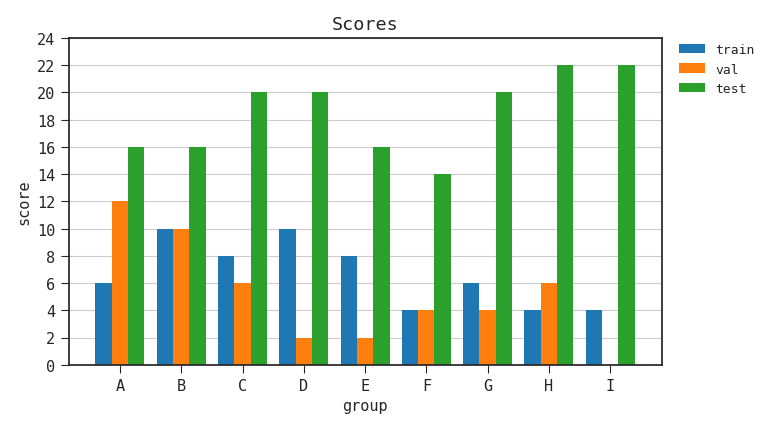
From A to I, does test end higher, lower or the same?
higher
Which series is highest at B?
test
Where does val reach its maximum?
A
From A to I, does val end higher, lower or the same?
lower
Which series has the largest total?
test
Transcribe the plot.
Title: Scores
x-axis: group, ticks A B C D E F G H I
y-axis: score, ticks 0 2 4 6 8 10 12 14 16 18 20 22 24
Legend: train, val, test
Values:
train: 6 10 8 10 8 4 6 4 4
val: 12 10 6 2 2 4 4 6 0
test: 16 16 20 20 16 14 20 22 22
